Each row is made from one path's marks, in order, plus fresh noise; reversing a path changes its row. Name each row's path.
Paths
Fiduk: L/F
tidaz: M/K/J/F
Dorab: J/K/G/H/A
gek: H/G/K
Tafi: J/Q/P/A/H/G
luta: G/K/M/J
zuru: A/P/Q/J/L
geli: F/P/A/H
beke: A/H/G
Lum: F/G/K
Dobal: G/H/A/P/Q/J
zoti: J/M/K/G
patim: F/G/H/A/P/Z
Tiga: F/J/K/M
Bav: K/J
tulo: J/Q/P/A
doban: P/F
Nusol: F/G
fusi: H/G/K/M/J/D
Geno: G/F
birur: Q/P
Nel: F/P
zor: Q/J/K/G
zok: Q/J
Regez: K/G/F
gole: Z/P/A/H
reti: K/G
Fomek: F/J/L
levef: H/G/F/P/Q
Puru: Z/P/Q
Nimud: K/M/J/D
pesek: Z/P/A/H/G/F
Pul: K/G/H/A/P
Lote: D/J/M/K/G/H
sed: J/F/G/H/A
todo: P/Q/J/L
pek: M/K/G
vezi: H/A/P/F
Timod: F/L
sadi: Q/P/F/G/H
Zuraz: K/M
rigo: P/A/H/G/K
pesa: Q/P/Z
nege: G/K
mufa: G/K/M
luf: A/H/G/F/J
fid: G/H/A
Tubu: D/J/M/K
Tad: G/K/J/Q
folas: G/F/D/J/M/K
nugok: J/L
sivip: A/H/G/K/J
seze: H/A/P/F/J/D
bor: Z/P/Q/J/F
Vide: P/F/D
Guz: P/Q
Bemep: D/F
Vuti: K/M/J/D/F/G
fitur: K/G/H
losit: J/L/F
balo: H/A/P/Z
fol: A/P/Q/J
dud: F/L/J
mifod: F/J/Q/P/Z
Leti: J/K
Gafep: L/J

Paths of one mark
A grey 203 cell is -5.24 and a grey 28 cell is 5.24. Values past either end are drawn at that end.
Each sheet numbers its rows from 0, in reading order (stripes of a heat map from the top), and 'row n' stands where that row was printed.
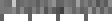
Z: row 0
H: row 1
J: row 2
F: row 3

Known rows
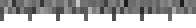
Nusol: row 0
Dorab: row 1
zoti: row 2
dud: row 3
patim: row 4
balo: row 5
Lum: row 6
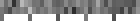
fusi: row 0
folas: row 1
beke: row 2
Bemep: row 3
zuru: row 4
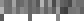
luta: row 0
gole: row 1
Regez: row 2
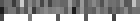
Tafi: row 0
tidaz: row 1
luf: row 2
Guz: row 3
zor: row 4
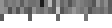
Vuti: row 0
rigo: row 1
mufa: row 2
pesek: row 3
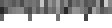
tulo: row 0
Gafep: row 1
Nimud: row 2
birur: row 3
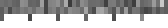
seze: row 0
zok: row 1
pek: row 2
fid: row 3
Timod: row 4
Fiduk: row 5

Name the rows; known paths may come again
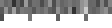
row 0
Timod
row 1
doban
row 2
sivip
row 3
Zuraz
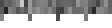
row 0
losit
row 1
Tubu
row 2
nugok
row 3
fitur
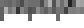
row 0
dud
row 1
Leti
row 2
fusi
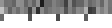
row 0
folas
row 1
patim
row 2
Dobal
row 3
Tad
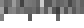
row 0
Bemep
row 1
Puru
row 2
geli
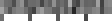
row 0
nege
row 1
sed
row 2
fol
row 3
zok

